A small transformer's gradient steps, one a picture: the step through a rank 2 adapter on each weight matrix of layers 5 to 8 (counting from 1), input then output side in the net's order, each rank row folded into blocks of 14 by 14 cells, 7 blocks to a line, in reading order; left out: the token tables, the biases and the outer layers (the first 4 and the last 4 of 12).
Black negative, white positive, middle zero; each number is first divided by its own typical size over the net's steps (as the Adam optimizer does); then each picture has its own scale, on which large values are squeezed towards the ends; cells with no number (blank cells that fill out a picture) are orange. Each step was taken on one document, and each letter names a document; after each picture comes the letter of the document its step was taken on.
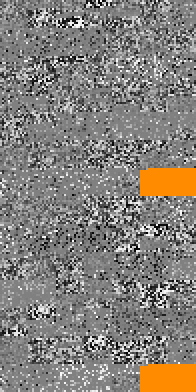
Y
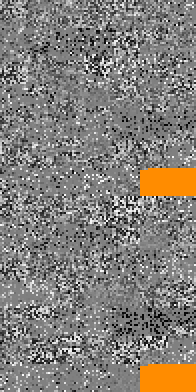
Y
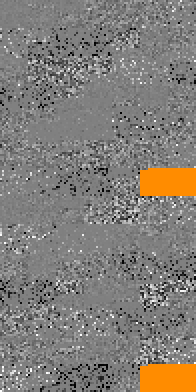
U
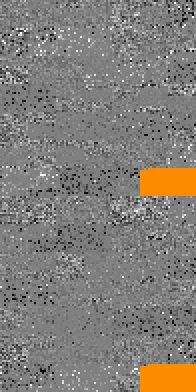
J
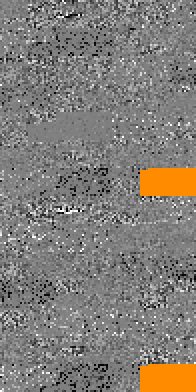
U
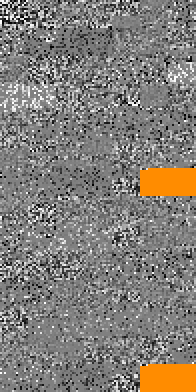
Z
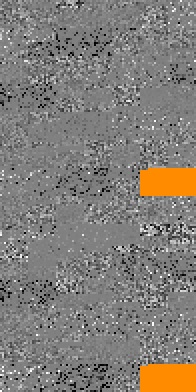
U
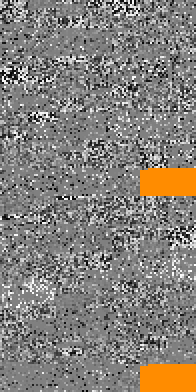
Y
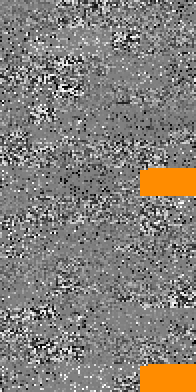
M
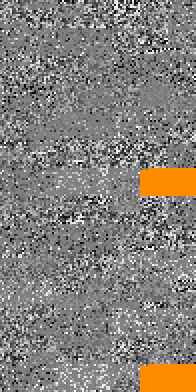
M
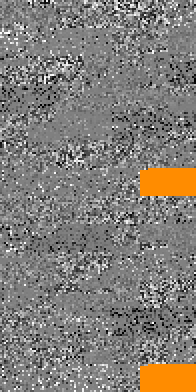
M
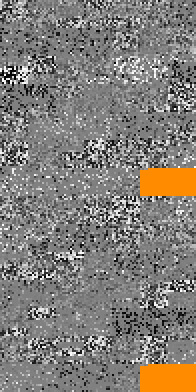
Y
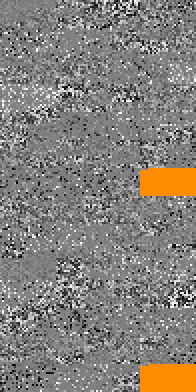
U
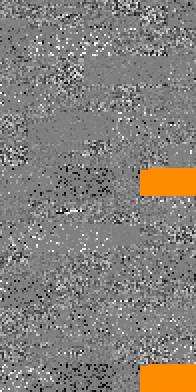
U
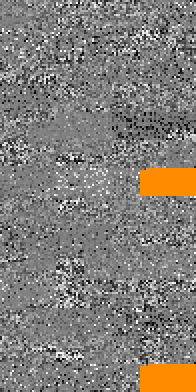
M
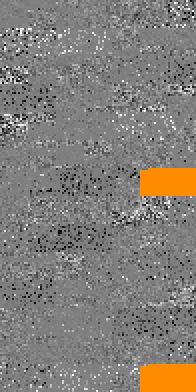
J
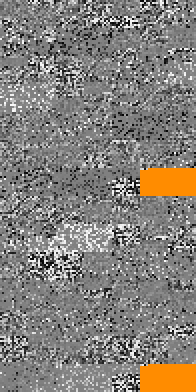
Z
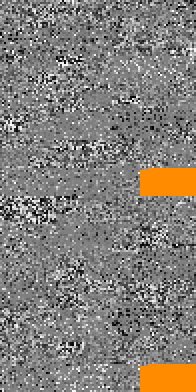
M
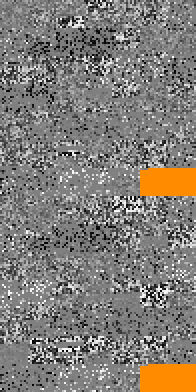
Y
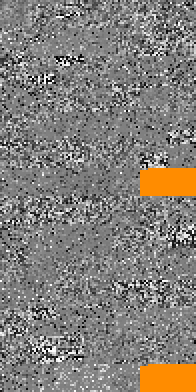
M
